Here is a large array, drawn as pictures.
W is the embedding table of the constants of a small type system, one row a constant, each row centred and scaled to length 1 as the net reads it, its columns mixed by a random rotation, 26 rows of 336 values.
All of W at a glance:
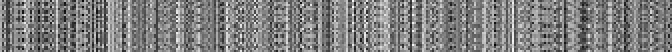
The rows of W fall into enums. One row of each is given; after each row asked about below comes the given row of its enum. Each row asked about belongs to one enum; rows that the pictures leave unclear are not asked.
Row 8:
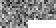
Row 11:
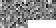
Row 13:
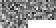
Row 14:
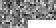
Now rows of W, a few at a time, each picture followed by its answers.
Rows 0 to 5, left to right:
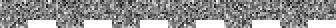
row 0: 11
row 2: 14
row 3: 11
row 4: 13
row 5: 8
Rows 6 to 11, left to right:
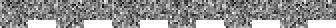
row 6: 8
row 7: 11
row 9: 14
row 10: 8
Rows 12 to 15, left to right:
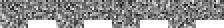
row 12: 13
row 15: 11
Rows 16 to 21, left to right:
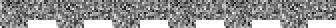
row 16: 8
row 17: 13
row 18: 13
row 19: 8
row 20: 8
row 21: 13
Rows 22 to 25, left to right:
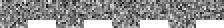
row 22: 11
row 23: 14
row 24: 8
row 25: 13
